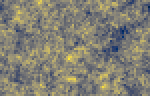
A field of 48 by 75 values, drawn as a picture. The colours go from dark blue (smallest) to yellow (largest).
Stripes: none. Average level on the scale: 50%. Histogram: bell-shaped. Grain: blotchy. Mirror symmetry: none.
